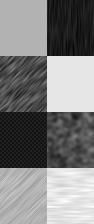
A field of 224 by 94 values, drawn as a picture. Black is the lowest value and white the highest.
It is made of 4 by 2 panels. Panel 1,1: high, flat. Panel 1,2: very low, streaked downward, faint in contrast. Panel 2,1: low, slanting up to the right. Panel 2,2: very high, flat. Panel 3,1: very low, checkered, faint in contrast. Panel 3,2: low, blotchy. Panel 4,1: high, slanting up to the right, faint in contrast. Panel 4,2: very high, streaked across, faint in contrast.
